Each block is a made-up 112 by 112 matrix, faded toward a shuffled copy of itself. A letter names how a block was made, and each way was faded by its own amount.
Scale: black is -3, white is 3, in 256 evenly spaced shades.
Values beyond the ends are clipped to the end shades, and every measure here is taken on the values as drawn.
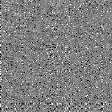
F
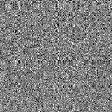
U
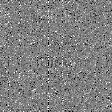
F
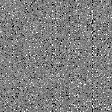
F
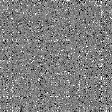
F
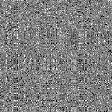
U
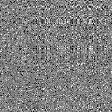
U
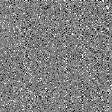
F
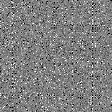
F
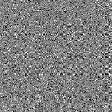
U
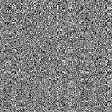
U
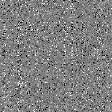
F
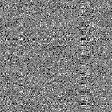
U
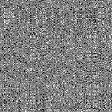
U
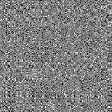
U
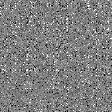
F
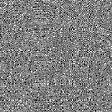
U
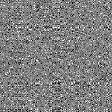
U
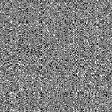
U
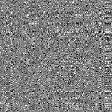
U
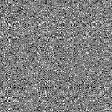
U
